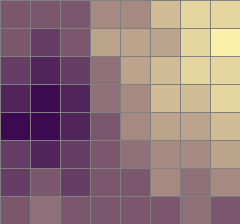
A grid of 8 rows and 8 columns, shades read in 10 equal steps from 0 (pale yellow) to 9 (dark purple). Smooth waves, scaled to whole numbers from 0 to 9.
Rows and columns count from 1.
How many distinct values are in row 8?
2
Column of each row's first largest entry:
1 2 2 2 1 2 1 1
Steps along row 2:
up down down same same down down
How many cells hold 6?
16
